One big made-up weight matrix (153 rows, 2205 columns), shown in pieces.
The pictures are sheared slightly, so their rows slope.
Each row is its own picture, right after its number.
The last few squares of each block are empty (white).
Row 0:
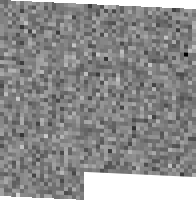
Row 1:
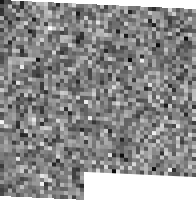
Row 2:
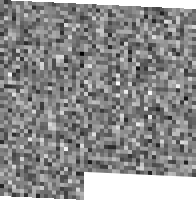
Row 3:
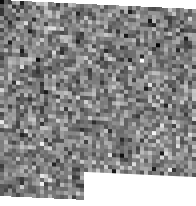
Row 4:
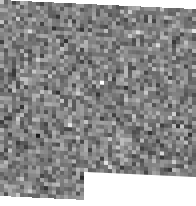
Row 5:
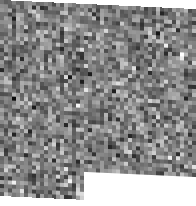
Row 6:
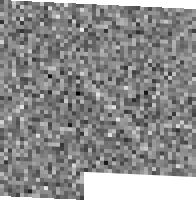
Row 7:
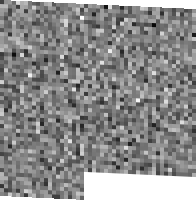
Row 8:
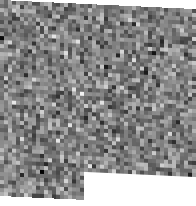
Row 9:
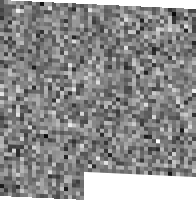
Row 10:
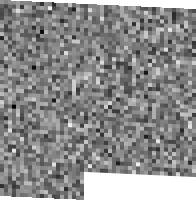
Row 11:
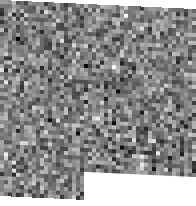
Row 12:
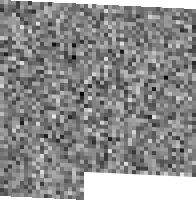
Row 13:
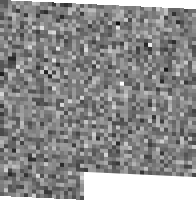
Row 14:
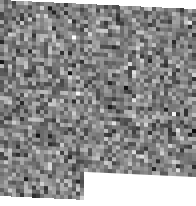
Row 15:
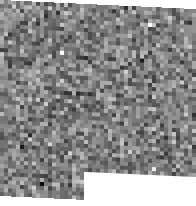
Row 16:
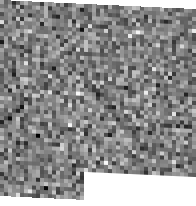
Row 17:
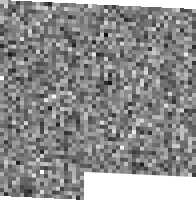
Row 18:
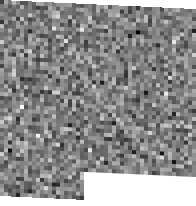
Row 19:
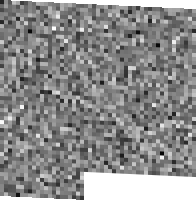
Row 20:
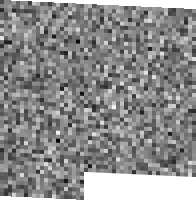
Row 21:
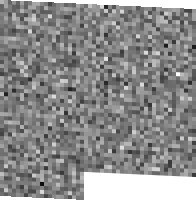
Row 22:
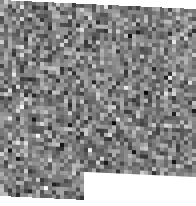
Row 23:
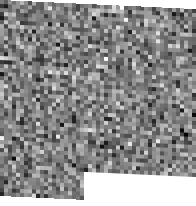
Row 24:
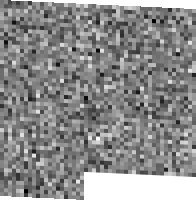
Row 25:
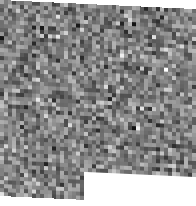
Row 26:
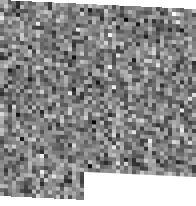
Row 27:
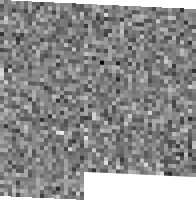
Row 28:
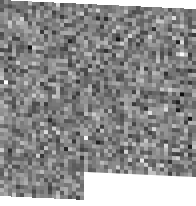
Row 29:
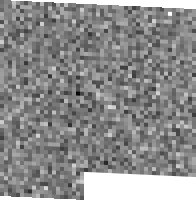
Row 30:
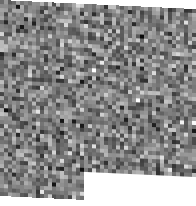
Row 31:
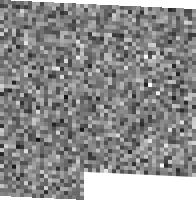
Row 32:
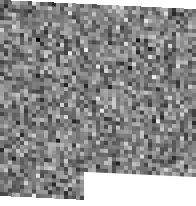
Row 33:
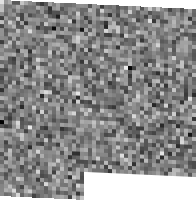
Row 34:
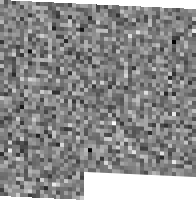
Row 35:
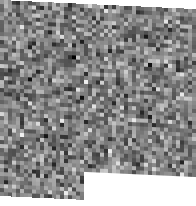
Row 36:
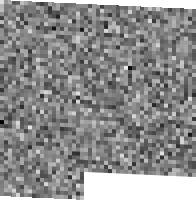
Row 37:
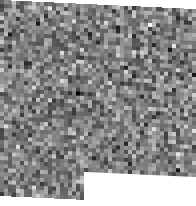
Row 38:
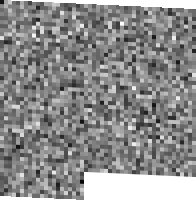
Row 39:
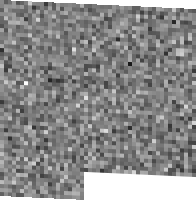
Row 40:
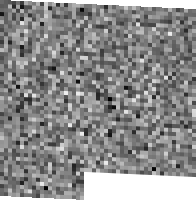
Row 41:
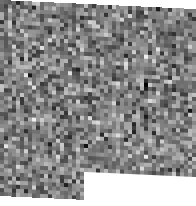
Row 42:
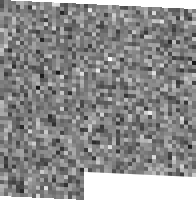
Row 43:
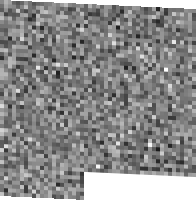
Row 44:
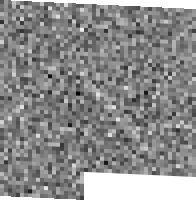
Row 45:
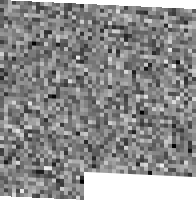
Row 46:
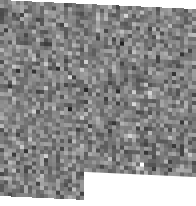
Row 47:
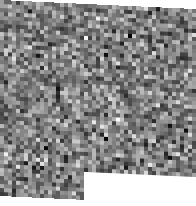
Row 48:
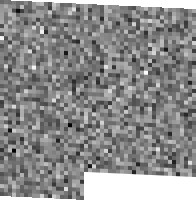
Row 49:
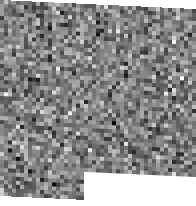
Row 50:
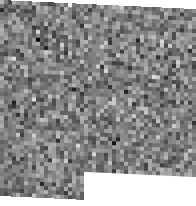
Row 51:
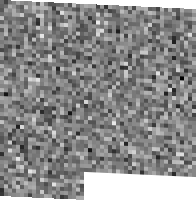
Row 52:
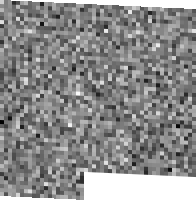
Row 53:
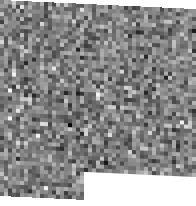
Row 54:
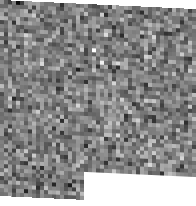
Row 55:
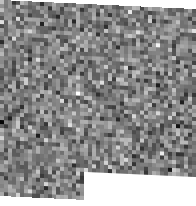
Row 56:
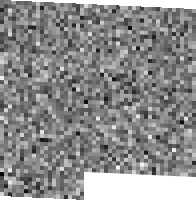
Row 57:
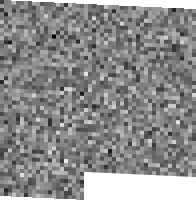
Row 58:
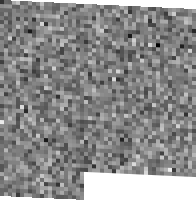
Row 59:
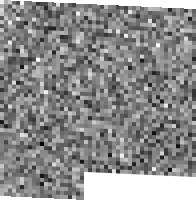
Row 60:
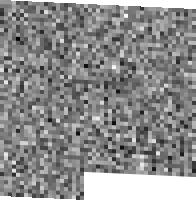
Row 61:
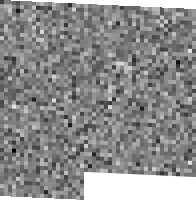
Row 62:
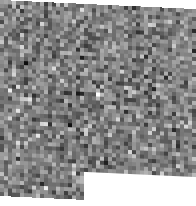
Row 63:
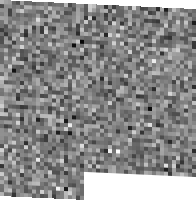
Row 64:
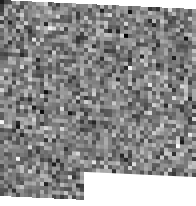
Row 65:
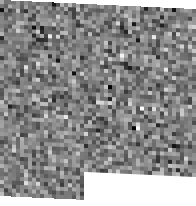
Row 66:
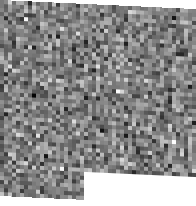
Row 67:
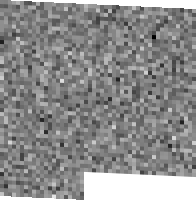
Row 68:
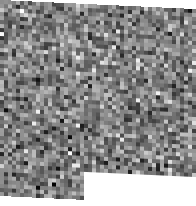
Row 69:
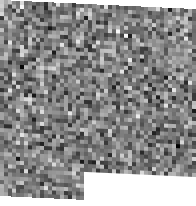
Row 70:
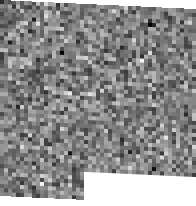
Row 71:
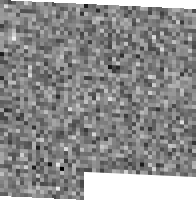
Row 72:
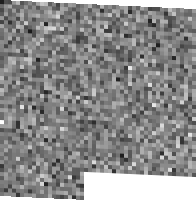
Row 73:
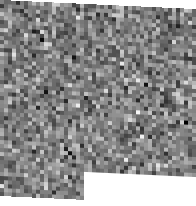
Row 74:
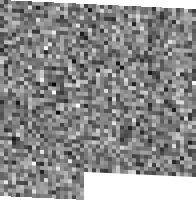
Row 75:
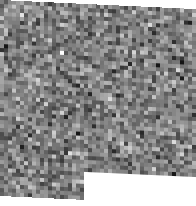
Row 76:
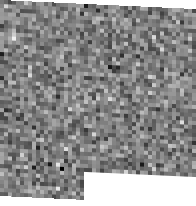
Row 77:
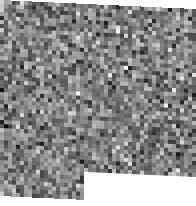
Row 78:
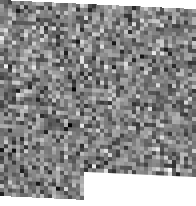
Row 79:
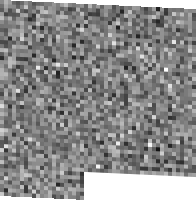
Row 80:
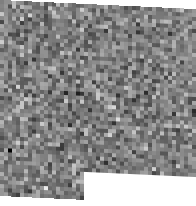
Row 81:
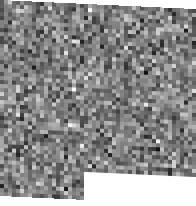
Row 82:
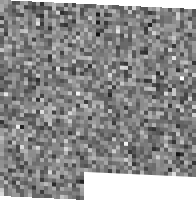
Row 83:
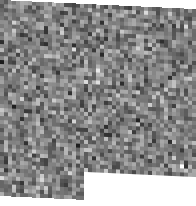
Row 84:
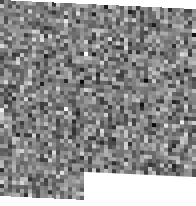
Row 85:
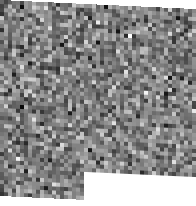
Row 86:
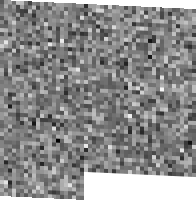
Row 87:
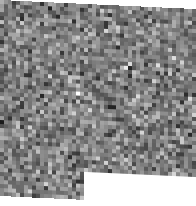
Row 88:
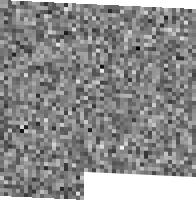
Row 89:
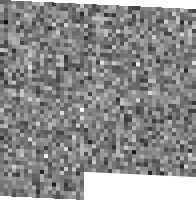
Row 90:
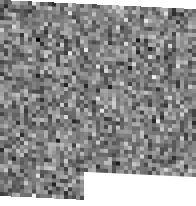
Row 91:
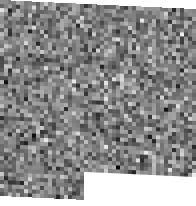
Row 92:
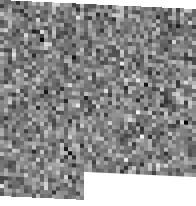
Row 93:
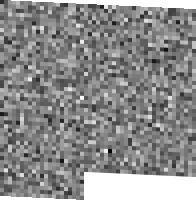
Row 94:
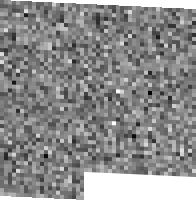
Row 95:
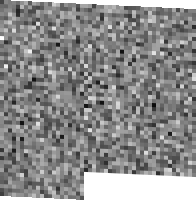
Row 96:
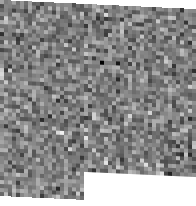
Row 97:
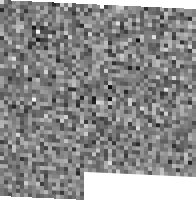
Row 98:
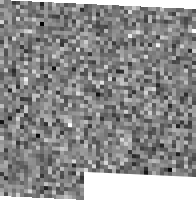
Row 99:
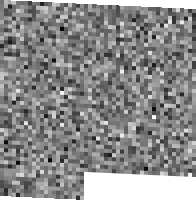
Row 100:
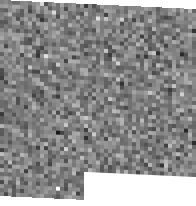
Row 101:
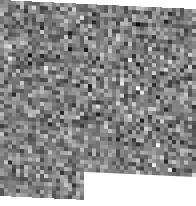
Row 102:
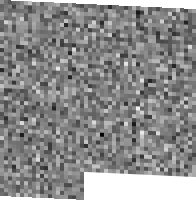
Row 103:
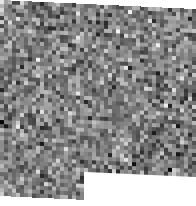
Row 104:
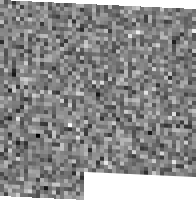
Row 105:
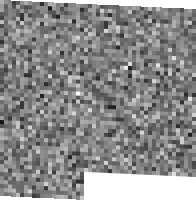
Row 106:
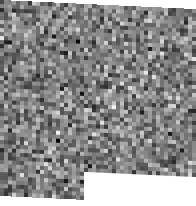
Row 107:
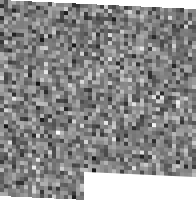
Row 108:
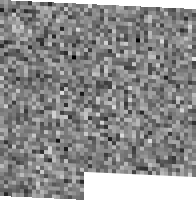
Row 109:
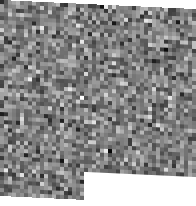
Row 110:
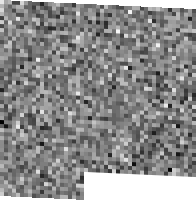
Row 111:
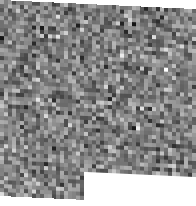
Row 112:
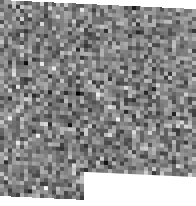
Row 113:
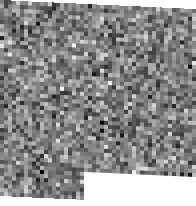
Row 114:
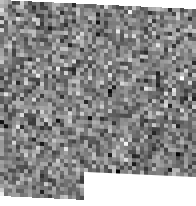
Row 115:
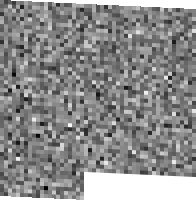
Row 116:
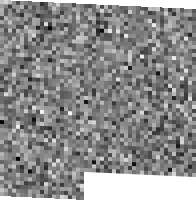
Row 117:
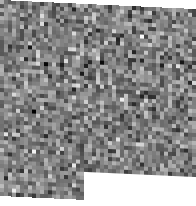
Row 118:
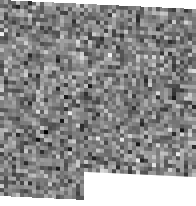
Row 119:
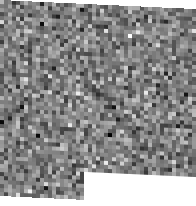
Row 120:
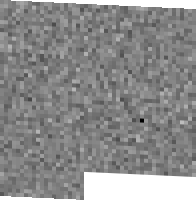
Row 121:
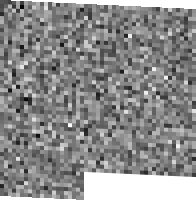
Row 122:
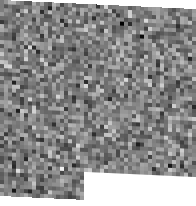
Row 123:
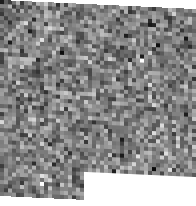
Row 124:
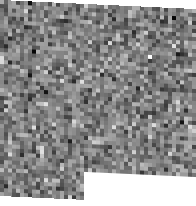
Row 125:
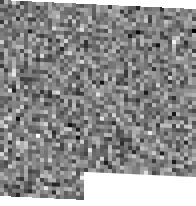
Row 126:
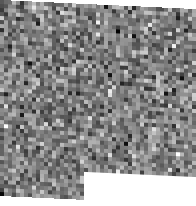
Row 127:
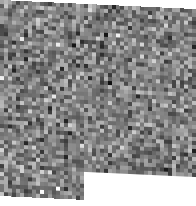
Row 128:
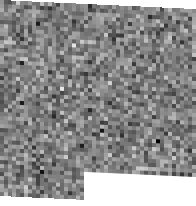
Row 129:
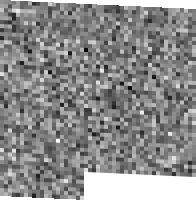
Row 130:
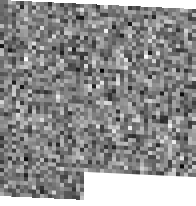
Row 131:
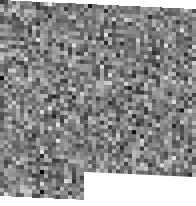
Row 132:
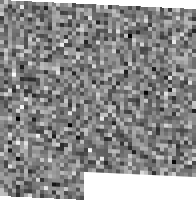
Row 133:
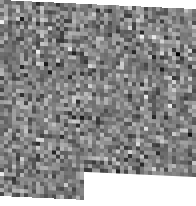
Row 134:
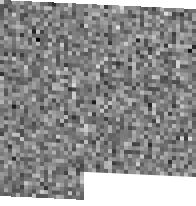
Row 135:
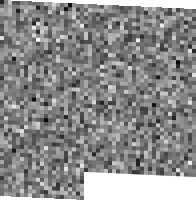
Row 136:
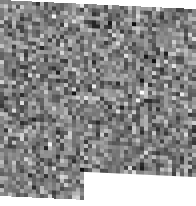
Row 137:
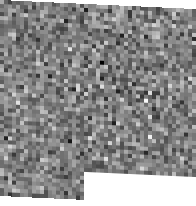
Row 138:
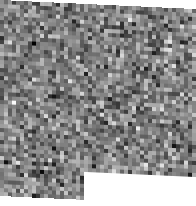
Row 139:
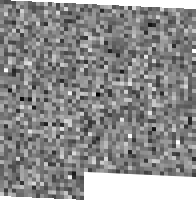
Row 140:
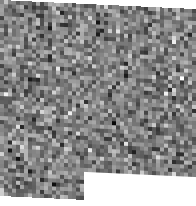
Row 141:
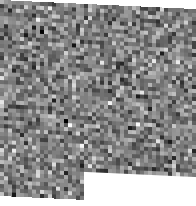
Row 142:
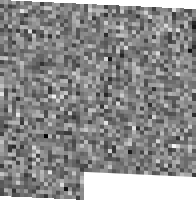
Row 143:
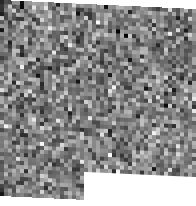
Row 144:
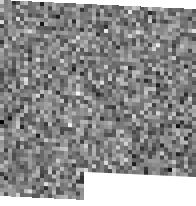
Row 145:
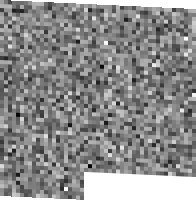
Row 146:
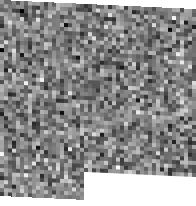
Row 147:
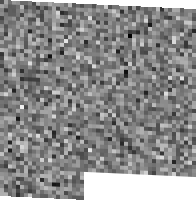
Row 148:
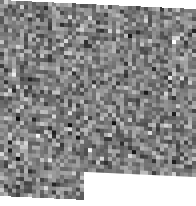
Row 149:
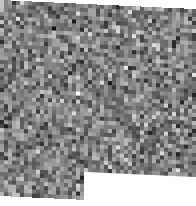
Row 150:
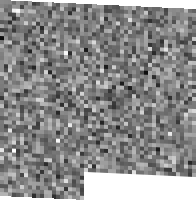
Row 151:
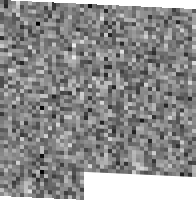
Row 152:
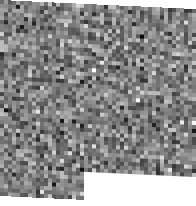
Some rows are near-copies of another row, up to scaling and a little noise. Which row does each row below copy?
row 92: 73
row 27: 96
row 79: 43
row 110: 103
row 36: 33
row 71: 76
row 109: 93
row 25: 111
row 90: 32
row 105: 87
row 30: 152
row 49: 140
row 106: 20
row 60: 11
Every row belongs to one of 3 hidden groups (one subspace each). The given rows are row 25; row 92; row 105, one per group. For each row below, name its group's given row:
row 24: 92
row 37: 105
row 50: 25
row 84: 92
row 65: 25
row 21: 25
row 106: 25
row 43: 25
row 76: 92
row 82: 105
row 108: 25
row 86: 92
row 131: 25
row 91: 92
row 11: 92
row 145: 25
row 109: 25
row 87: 105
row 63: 25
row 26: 25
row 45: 25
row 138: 25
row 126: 105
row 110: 105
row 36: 105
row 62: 105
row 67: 92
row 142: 25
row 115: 105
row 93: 25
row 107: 92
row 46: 92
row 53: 105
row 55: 105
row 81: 25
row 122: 92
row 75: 105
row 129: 25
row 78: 25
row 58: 105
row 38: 25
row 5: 92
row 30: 92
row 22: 105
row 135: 25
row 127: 25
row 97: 25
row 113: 25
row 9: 25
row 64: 105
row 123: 105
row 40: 105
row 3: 105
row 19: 105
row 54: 92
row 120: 92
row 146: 92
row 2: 92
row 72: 105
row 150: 25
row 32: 25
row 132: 105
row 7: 92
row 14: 105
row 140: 105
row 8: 25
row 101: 92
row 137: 92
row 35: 25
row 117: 92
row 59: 105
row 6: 105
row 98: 105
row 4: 105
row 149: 105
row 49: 105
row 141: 25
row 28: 92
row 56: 92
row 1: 105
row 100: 92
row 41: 92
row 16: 105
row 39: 92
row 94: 92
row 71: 92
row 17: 25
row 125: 105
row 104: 105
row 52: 105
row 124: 92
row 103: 105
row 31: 92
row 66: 92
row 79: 25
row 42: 92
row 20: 25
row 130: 92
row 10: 25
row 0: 25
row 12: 25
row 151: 25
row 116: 105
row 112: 105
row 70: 105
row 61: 25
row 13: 25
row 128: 25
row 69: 105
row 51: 105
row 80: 105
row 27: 92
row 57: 25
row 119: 105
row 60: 92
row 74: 92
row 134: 25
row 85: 105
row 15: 105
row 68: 92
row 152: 92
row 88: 25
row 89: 92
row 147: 105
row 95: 25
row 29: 105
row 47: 92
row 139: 105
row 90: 25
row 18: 105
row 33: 105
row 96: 92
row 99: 25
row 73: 92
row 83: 92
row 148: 105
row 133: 92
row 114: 105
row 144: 105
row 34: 105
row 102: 92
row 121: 105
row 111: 25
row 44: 105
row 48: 25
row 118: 92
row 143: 105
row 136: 92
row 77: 105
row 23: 25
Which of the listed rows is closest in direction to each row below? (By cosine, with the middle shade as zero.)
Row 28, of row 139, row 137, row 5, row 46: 5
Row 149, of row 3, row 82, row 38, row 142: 82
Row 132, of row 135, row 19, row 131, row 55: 19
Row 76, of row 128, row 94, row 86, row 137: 137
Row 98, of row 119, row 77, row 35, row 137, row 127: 119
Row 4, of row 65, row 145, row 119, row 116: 119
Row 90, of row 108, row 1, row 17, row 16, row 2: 108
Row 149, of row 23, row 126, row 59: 59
